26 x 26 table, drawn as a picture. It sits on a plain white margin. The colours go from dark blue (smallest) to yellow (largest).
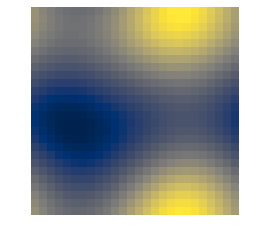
The middle left is the calmest part. The ninth with the lowest average is the middle left. The top right is the ninth with the highest average. There are no lone odd cells.
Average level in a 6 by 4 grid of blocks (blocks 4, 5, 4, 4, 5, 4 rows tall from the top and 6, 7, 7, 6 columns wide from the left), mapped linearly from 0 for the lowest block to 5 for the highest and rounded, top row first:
3 3 5 4 | 2 2 4 3 | 0 1 2 1 | 0 0 1 1 | 1 1 3 2 | 2 2 5 4
